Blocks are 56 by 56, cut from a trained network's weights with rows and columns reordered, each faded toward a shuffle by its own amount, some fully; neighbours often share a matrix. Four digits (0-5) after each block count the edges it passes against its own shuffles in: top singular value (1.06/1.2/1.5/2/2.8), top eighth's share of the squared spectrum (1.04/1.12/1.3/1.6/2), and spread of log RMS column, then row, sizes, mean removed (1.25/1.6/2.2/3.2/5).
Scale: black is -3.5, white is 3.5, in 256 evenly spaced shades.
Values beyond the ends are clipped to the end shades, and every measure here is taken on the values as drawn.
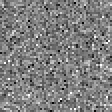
0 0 0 0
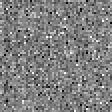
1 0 0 0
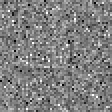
0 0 0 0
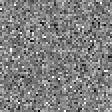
0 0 0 0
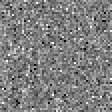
0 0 0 0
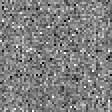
1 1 0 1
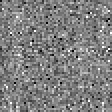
1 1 0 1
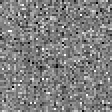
1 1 0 0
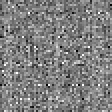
2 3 0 2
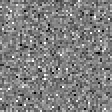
1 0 0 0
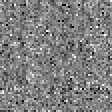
2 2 0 2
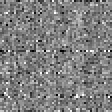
3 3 0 3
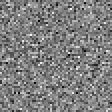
1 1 0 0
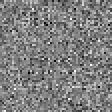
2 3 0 2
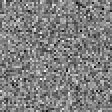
0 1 0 0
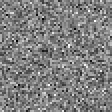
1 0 0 0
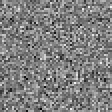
2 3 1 1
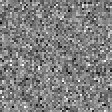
1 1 0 0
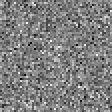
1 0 0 0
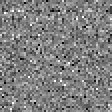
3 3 1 1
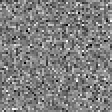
2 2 1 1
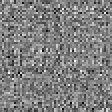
3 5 2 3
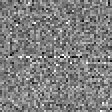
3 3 0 1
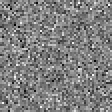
1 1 0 0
